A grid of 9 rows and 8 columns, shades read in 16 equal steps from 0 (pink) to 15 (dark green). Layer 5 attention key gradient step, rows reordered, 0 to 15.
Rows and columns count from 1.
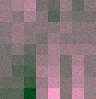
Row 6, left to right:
8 9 10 6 5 8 5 7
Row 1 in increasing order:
4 5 6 6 7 8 9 9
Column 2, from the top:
5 7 6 6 7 9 10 9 10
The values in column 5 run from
0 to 10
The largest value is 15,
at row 9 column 3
